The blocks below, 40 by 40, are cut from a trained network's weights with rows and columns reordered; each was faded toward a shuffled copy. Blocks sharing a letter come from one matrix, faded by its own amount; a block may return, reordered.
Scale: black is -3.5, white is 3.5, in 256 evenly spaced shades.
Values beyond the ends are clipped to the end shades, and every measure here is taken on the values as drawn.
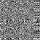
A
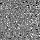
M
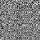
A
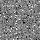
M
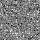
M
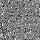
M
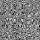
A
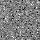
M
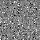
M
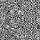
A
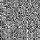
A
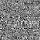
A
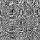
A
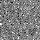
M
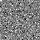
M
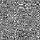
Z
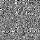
Z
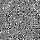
M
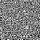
A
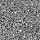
A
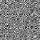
Z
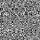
A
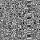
A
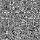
Z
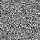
A
